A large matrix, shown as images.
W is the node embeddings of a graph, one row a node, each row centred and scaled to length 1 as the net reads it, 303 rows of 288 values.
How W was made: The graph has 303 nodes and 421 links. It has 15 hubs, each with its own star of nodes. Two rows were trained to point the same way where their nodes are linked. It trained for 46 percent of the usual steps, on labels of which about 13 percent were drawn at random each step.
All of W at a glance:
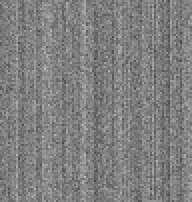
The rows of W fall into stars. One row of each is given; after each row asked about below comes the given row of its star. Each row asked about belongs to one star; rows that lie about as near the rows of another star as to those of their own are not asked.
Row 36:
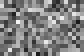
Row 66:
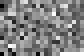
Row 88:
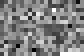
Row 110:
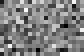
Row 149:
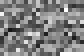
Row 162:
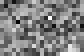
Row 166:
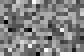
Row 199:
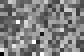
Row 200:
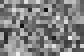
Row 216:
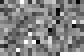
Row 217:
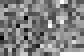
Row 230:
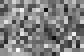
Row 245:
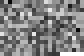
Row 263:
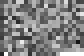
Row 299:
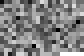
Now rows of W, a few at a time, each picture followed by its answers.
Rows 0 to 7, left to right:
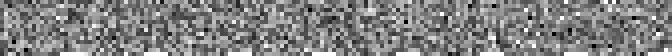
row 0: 162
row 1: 230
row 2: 166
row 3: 263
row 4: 199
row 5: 245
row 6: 230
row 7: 110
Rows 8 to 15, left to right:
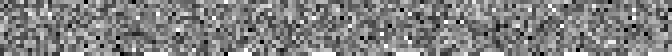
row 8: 216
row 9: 200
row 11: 217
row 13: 199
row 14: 245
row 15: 299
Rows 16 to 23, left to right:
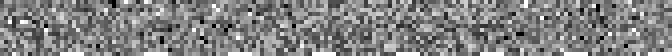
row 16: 88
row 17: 230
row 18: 245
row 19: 166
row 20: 110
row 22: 110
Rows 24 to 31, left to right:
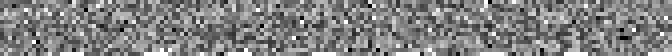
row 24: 216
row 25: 110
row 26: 200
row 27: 217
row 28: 66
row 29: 66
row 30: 230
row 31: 88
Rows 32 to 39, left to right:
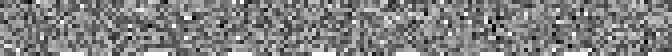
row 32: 245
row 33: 217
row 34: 36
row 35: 217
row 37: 216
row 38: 162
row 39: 199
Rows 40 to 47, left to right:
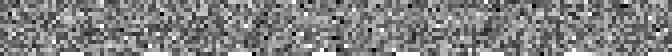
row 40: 216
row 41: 230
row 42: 245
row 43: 199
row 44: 110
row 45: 263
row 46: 245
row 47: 200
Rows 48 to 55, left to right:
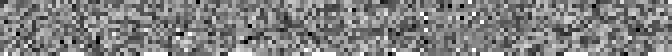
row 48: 110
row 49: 162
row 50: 199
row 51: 66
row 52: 230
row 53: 110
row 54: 199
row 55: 166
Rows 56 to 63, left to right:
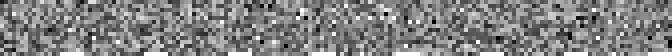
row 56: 88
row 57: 199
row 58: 216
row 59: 263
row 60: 263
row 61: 200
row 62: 216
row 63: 36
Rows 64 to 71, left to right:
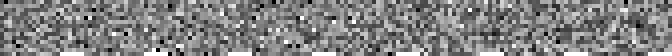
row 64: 88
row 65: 199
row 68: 216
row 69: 263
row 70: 299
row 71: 199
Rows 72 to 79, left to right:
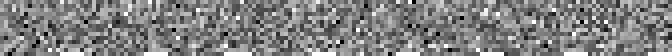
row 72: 166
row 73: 66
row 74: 263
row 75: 166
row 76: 230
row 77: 110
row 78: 263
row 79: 199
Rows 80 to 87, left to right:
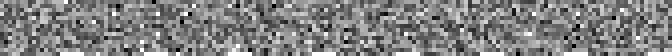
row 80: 166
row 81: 66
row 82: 162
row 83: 66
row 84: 149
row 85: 216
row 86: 66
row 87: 217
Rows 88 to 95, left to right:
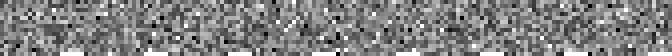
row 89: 216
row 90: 166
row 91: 199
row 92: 216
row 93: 230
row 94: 299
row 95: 66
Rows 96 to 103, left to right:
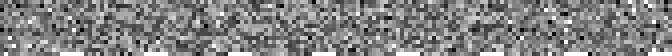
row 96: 263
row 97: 66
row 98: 245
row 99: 216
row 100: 217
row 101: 149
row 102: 230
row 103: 216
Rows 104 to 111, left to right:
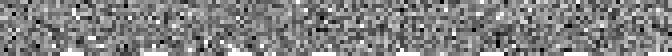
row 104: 199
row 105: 263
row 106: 162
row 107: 162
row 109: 245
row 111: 245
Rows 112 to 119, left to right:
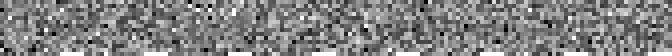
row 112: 88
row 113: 217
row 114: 110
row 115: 36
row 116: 166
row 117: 88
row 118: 245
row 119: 217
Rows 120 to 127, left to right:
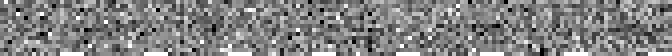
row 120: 299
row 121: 299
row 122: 217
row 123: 88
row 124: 88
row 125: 216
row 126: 166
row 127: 200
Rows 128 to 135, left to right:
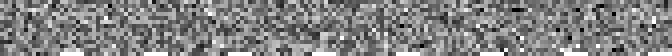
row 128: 217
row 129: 88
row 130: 199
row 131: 299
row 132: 245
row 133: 199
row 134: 299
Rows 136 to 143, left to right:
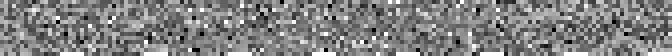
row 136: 200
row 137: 36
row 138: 36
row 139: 199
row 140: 299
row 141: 216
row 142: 110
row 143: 66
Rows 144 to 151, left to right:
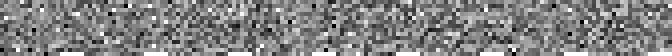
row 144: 110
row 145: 263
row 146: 200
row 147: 199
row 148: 217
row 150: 166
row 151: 66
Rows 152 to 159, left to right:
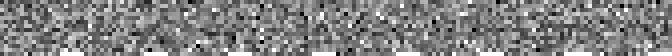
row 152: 299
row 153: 36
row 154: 299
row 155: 263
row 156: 66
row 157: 162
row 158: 88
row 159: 66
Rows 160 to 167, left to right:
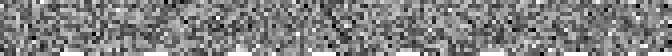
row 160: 245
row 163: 217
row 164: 66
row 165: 263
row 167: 199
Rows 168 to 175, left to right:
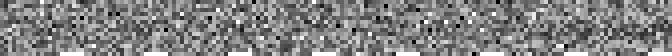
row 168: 217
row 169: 299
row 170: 149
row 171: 217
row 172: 245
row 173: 230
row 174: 230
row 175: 230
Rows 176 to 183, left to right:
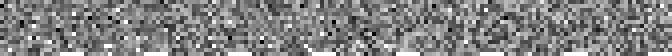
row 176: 66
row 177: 149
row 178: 263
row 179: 263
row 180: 299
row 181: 149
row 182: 36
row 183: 200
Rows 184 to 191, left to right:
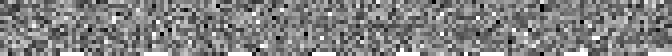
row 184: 199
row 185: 263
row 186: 245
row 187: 110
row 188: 216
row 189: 200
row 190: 166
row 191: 263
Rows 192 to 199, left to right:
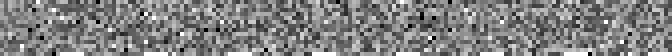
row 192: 149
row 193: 200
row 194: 166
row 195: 299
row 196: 299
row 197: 199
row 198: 217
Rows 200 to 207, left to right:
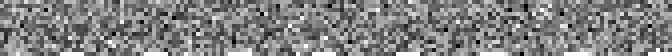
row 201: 230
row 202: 36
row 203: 199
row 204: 149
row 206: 66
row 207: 200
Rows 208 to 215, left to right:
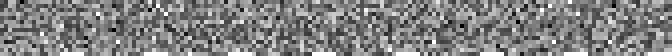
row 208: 66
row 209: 217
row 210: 200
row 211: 245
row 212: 263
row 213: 230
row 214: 66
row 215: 88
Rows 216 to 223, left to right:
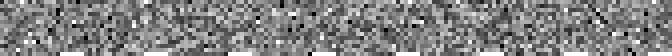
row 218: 199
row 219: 230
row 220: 216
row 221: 36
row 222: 263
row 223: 66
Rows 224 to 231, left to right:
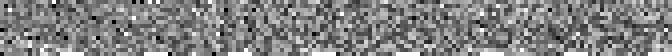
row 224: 299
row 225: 88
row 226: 216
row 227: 263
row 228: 162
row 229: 217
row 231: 88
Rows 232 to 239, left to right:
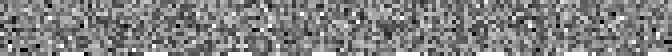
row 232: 199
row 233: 217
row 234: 199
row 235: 263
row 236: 162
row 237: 88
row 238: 217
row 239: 263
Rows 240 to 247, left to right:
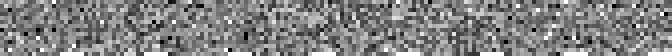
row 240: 299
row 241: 199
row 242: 110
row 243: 36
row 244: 217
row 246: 217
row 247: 217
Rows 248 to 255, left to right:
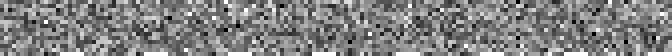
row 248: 162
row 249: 166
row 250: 216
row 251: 200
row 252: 36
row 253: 200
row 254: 200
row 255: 216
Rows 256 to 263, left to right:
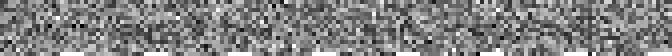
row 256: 230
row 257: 200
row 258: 216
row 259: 66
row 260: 245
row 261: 216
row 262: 66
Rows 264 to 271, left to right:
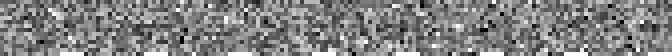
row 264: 217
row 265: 88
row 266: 36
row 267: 216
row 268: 162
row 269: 263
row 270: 110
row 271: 149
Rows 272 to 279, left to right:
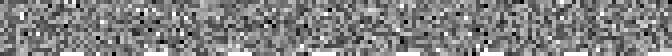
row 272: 88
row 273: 88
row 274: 162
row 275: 217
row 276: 66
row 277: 216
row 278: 216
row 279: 66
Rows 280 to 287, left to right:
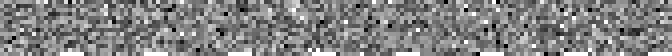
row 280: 166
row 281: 88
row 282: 149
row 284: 149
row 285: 230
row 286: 200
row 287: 88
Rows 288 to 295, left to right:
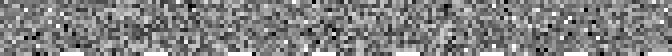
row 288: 245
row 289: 162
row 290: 66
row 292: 263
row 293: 166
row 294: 200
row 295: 36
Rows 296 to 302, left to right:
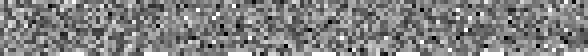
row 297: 245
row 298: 263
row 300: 230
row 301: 88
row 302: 166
